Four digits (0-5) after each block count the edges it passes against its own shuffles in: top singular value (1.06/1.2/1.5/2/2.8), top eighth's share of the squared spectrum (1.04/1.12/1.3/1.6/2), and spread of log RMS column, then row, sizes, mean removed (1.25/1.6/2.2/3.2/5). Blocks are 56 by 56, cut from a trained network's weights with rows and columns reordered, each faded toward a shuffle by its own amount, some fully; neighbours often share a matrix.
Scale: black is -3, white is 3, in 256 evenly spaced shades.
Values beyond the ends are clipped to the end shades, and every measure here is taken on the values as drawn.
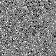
1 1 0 0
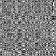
4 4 2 3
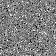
0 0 0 0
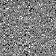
2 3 1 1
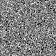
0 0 0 0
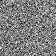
1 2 0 0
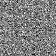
2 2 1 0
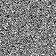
0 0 0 0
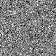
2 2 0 0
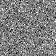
0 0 0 0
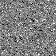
1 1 0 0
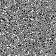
0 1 0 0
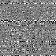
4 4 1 3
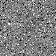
0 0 1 0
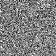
2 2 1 1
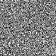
2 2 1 1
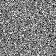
0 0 0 0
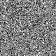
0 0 0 0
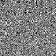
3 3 1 1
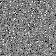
1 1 0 0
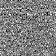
3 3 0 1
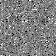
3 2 0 1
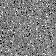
1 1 0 0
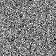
2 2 0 0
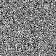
1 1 0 0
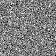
0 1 0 0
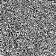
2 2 0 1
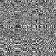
4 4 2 3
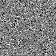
1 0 0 0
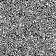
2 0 0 0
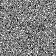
1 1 0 0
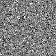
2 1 0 0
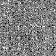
2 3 0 2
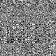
2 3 0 2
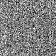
2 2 0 1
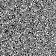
1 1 0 0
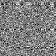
4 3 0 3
